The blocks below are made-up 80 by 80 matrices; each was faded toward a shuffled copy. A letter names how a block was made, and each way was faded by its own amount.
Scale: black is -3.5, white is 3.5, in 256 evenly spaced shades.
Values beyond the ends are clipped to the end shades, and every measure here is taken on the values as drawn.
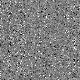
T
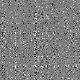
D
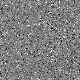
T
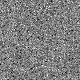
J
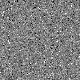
T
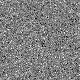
J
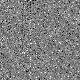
T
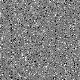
T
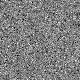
J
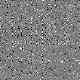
D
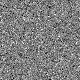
J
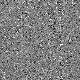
T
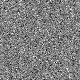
J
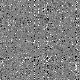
D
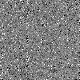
T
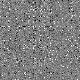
D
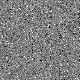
T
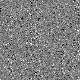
T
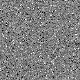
T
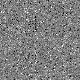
T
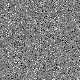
T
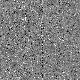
T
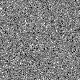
J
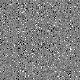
D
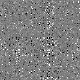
D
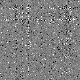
D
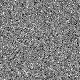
J
